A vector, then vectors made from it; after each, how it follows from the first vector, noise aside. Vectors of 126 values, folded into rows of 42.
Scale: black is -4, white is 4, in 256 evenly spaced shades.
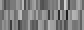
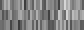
sign-scrambled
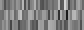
copied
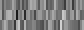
reversed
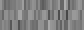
shrunk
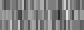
sign-scrambled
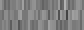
shrunk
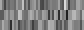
copied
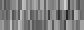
sign-scrambled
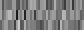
reversed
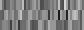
copied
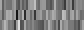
reversed
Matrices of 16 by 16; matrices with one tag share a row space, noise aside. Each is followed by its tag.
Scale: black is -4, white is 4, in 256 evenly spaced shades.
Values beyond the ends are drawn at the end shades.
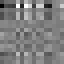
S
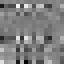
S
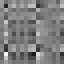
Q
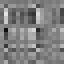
Q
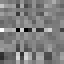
S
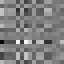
S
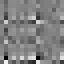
Q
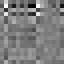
Q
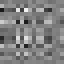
S
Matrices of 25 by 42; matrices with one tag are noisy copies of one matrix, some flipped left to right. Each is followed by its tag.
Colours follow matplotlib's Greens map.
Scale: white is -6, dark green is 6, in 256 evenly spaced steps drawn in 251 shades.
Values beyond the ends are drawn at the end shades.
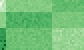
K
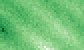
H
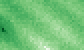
H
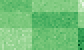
K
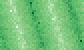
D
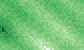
H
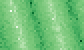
D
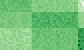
K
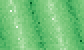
D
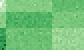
K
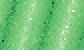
D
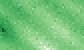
H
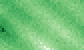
H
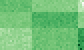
K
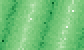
D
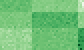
K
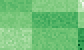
K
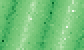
D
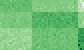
K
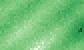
H
